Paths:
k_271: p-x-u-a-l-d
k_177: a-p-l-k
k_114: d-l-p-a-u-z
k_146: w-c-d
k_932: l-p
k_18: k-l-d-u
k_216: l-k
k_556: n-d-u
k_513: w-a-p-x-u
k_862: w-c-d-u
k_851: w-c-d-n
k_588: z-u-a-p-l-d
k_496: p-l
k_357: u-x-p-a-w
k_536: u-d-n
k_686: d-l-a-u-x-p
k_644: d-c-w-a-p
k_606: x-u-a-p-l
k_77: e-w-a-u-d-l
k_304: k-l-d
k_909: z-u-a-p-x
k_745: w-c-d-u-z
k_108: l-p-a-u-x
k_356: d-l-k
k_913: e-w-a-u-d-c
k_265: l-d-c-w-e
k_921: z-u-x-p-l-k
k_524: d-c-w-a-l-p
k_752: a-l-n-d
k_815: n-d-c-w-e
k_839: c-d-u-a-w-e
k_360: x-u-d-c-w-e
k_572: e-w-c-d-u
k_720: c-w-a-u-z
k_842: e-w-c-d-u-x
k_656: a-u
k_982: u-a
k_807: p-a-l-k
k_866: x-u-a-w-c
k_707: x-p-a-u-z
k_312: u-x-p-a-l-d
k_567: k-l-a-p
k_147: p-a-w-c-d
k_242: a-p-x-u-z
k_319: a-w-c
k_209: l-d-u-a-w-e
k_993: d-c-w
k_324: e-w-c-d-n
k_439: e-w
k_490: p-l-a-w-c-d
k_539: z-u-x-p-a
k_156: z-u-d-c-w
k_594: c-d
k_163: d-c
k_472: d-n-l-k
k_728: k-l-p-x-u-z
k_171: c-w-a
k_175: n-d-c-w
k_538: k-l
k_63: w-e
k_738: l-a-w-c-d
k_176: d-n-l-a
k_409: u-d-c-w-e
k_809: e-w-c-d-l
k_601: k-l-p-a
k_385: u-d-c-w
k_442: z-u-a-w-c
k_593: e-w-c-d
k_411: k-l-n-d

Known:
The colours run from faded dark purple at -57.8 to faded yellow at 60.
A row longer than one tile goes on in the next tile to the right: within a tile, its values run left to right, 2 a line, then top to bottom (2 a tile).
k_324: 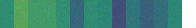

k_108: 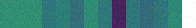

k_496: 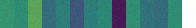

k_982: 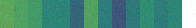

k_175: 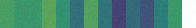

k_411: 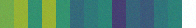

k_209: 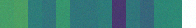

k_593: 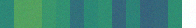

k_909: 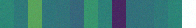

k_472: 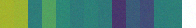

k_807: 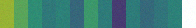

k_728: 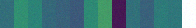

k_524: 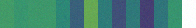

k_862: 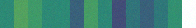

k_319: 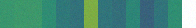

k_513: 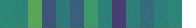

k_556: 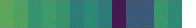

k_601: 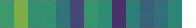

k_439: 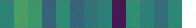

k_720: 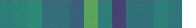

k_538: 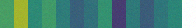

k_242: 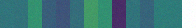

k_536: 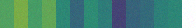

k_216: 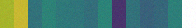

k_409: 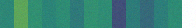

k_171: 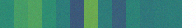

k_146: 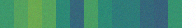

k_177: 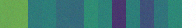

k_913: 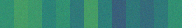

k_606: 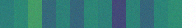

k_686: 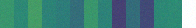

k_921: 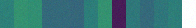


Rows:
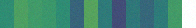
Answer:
k_385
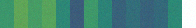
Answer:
k_851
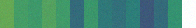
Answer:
k_738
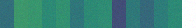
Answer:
k_842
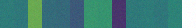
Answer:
k_539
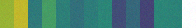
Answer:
k_356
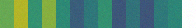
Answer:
k_304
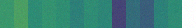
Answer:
k_815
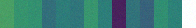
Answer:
k_656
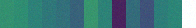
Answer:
k_114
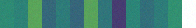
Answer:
k_357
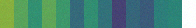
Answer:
k_176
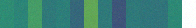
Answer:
k_442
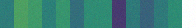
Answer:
k_572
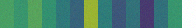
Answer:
k_644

